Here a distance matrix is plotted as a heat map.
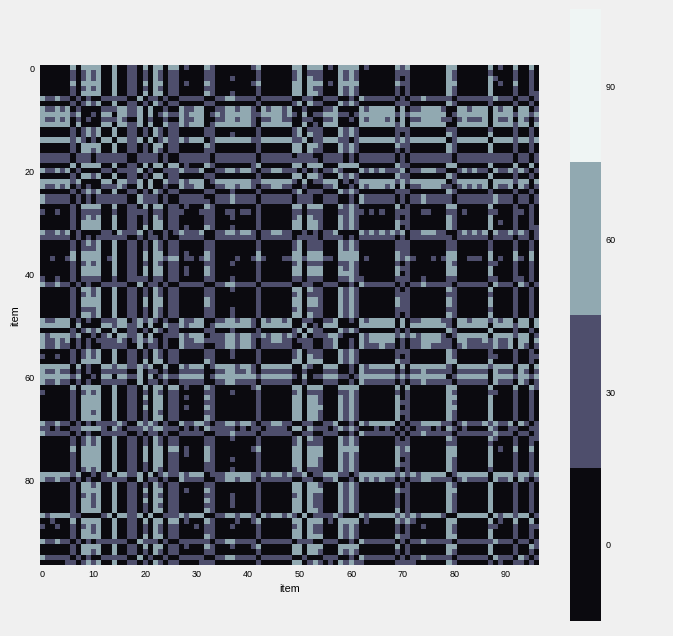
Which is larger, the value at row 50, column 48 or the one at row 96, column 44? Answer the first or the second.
the first
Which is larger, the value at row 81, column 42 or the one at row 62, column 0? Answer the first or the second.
the first
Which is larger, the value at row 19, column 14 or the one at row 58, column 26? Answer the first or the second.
the first
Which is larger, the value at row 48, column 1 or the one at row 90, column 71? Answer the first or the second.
the second
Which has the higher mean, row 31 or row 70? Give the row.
70
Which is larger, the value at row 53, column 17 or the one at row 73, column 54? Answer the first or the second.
the second
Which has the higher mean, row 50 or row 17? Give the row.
50
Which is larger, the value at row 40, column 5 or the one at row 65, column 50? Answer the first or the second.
the second
